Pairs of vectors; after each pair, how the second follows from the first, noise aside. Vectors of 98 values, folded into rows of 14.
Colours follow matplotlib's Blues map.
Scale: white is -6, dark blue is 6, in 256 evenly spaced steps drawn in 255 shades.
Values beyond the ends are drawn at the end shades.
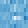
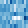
scaled up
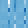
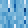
scaled up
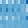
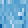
shuffled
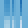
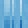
negated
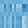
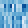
scaled up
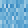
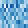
scaled up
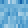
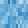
negated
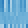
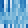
scaled up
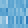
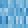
negated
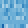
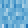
negated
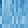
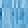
wrapped around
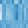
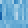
negated
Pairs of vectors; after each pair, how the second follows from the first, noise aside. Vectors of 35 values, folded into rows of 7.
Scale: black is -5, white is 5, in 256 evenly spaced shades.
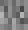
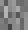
shuffled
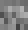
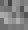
reversed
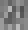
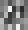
scaled up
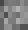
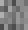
shuffled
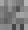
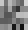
scaled up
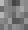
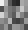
scaled up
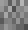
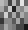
scaled up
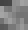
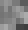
reversed
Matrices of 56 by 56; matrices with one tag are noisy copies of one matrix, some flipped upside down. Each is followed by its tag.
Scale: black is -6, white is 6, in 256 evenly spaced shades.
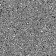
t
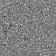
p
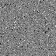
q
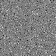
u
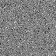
q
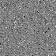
q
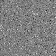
u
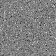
u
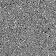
q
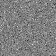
u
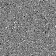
q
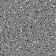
u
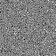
q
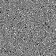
q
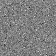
p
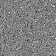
u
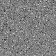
p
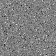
p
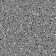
u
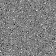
t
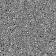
t
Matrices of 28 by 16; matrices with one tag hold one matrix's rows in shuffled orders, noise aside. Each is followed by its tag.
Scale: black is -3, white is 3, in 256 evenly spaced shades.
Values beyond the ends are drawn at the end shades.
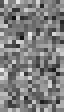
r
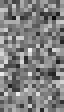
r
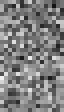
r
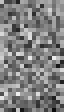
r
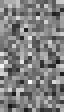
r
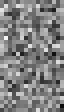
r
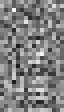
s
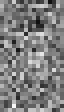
s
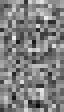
s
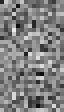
s
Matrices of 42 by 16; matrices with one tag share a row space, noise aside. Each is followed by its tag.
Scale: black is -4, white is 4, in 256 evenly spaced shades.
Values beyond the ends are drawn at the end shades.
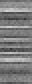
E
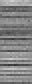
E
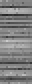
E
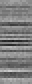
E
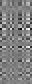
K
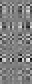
K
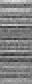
E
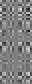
K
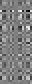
K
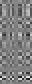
K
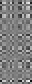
K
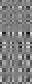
K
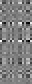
K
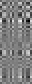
K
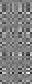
K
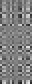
K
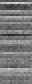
E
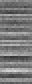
E
